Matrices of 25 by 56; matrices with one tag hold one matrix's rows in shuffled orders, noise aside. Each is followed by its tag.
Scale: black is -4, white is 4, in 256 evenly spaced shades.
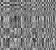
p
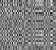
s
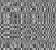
p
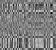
s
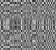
p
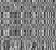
p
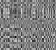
p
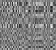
s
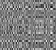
s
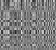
p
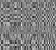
p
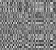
s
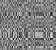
s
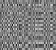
s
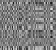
s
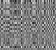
p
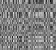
s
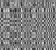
p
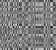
s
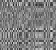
s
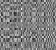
p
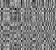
p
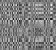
s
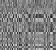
s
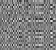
s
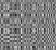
p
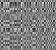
p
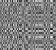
s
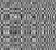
p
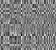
p
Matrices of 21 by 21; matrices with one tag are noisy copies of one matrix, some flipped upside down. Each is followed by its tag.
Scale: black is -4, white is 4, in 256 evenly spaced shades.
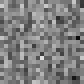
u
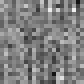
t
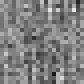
t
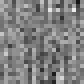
t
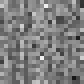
u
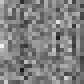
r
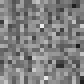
u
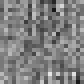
t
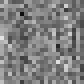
r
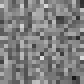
u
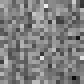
u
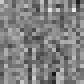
t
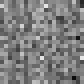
u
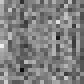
r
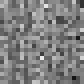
u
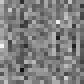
r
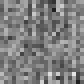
t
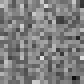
u
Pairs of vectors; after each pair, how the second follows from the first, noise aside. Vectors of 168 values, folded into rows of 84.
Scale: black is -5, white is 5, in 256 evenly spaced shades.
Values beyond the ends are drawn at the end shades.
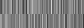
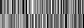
scaled up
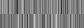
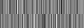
sign-scrambled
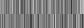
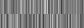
shuffled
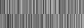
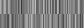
sign-scrambled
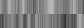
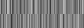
shuffled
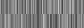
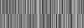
sign-scrambled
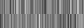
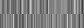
shuffled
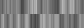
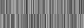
shuffled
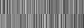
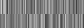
sign-scrambled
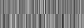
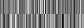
scaled up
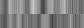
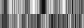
scaled up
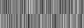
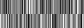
scaled up
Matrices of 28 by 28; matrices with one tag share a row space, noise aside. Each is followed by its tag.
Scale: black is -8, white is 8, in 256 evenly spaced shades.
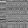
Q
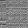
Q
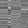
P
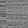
Q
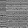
Q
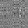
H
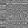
Q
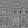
H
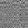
H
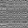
Q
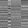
P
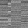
P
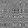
H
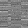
P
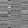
P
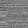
Q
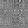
H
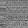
Q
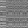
Q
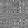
H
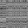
Q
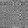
H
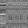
Q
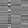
P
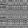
Q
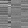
P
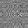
H
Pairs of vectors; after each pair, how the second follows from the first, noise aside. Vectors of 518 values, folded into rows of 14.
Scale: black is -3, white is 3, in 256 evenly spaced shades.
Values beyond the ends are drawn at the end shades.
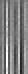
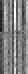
wrapped around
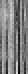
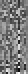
sign-scrambled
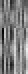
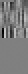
partly zeroed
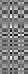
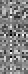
sign-scrambled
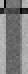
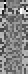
sign-scrambled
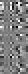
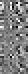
copied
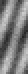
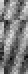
wrapped around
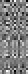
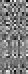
copied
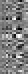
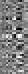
copied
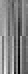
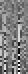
sign-scrambled
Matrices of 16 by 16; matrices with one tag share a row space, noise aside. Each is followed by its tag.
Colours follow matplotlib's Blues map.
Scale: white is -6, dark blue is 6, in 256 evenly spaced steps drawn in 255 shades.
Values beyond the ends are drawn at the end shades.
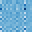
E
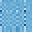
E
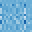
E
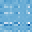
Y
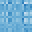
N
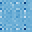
E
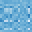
Y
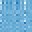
E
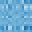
N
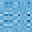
Y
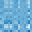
Y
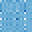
E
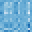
Y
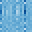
E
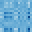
Y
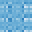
N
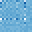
E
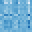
Y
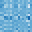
Y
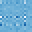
E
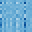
E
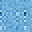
E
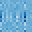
E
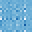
E
